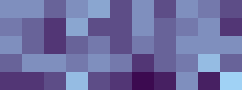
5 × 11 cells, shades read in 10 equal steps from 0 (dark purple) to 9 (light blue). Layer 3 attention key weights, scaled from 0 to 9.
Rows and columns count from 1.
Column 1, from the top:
6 5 6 4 2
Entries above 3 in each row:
8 7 9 10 3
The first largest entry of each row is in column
5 4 1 10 11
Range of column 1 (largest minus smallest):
4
